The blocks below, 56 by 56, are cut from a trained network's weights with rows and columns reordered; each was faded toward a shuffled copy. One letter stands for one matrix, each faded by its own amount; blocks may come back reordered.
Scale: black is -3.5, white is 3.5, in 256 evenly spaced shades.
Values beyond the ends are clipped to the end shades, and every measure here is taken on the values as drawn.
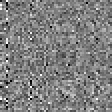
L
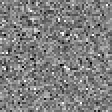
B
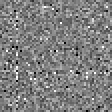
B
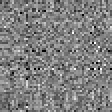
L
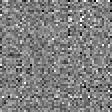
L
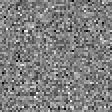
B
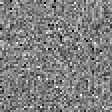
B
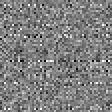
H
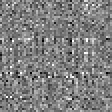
H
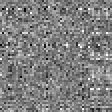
H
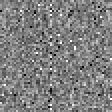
B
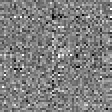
L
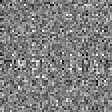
H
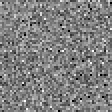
B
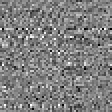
H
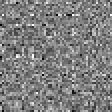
H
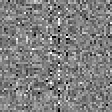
L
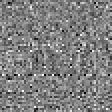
H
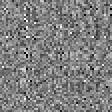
L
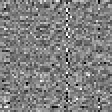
L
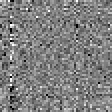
L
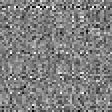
H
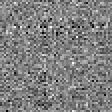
L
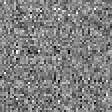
L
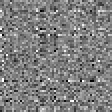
H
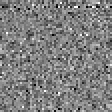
B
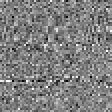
H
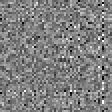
L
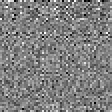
H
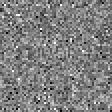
B
